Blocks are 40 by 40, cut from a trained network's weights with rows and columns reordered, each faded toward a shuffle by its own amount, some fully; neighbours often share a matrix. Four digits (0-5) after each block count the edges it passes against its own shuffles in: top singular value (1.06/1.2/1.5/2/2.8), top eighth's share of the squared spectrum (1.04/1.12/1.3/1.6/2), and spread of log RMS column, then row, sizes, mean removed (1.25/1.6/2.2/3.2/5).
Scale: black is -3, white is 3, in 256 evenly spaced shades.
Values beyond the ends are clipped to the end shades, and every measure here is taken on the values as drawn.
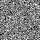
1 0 0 0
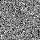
1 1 0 0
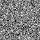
0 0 0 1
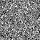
0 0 1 0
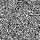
0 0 0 0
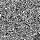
0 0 0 0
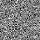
3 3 2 0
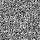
2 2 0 0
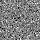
0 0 0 0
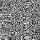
2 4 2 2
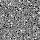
0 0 0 0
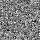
0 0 0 0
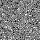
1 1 0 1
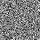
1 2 0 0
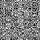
3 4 0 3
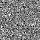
2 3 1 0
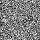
1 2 0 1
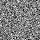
1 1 0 0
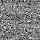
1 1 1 0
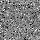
0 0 0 0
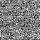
1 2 1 0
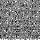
2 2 2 1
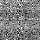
2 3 2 0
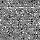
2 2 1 0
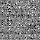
2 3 2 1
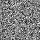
0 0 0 0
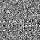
3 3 1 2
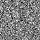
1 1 0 0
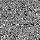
2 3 0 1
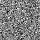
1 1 0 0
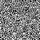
2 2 0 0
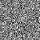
3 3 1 1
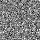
1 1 0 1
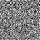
3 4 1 1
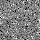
0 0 0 0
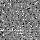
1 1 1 0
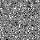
1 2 1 1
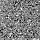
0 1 0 0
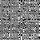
2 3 3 1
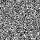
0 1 0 0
